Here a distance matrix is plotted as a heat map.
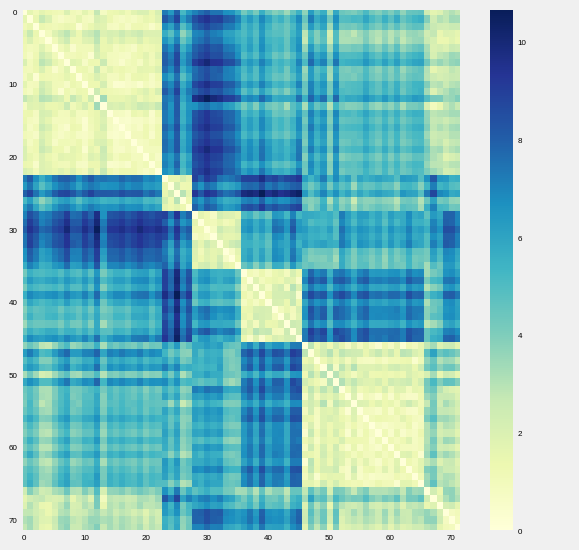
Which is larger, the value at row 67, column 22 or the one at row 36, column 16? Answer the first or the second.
the second
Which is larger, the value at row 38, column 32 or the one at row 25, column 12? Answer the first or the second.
the second
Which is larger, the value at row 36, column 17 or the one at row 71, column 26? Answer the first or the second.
the first
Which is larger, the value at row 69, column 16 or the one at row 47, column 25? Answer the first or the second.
the second
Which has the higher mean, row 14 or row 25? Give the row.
25
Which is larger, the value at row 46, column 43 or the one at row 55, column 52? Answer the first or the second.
the first
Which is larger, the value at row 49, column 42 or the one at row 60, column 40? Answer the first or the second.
the first
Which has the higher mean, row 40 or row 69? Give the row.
40
